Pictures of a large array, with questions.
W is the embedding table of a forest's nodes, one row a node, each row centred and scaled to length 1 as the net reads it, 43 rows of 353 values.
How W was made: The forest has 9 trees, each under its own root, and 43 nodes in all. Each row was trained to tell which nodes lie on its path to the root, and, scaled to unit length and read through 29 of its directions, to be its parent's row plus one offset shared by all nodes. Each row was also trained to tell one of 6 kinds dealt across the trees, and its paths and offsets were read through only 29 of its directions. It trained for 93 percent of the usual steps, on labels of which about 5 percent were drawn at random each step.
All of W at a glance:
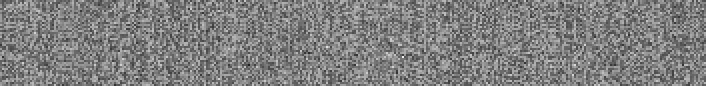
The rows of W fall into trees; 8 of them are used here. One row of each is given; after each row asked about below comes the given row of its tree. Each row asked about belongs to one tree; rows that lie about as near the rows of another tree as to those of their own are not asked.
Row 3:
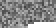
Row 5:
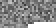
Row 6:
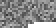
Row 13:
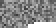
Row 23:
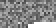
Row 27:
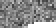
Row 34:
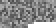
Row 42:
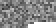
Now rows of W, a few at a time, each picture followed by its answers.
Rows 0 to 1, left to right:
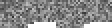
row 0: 23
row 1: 27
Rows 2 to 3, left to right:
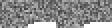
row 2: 27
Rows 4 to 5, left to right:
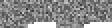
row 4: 13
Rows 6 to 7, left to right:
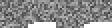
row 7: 27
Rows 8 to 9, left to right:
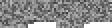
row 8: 6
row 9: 5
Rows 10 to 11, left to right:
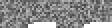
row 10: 5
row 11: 13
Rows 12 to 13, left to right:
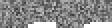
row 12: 42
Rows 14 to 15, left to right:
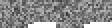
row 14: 42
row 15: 23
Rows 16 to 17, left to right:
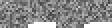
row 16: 42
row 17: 5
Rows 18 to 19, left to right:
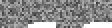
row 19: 13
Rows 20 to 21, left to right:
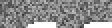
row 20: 27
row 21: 34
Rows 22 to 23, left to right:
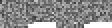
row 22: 34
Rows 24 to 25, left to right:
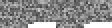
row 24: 6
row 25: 34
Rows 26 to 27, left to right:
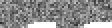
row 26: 3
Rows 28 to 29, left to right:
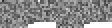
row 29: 42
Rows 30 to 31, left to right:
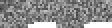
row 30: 23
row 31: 34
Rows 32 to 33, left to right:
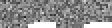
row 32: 23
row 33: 42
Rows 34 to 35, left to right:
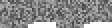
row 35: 27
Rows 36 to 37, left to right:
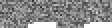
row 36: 5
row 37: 6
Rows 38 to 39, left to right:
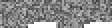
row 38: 23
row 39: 23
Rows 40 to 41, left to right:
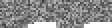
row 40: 13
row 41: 5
